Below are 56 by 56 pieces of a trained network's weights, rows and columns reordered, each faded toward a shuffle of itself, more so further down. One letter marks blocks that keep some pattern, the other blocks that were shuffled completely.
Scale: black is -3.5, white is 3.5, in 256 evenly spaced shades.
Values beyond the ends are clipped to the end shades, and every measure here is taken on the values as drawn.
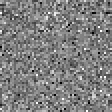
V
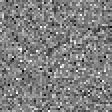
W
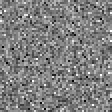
W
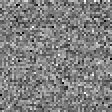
V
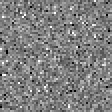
W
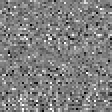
V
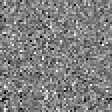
V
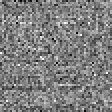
V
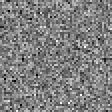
W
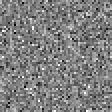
W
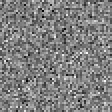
W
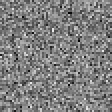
W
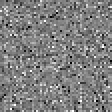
V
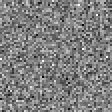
W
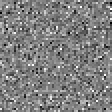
V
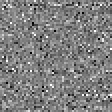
V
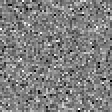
W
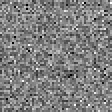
V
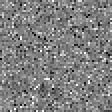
W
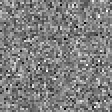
W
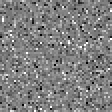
W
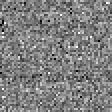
V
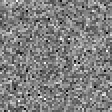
W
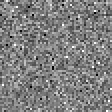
W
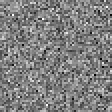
W
